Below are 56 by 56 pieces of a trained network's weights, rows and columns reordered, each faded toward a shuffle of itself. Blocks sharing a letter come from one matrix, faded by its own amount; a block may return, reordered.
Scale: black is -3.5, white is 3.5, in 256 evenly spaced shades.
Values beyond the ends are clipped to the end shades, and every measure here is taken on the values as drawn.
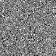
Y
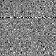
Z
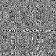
Z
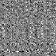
Z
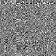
Z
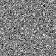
Y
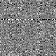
Z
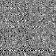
Z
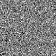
Y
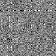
Z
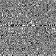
Z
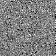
Y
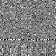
Z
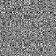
Z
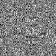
Y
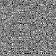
Z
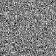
Y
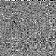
Z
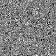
Y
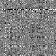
Z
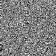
Y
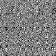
Z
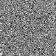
Y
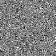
Y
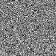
Y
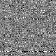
Z
